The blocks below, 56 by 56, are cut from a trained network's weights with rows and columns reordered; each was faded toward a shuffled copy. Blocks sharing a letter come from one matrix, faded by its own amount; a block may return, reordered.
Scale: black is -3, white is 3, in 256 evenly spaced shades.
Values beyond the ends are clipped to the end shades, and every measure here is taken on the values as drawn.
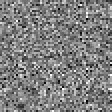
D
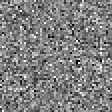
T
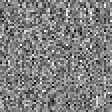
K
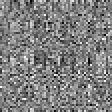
K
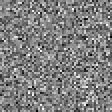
D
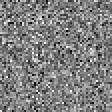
T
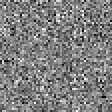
D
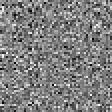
K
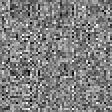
K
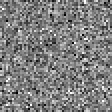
T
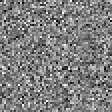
D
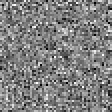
K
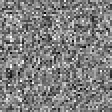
D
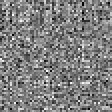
K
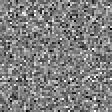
T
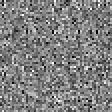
D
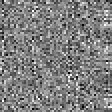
K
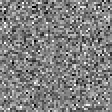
T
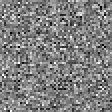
D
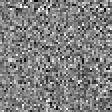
D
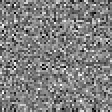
D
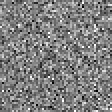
T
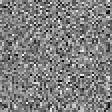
K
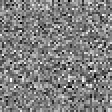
D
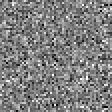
T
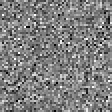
T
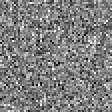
T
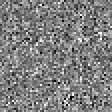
T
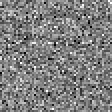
T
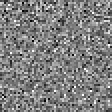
T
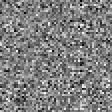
K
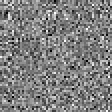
K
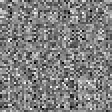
K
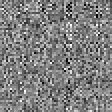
K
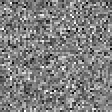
T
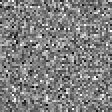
T
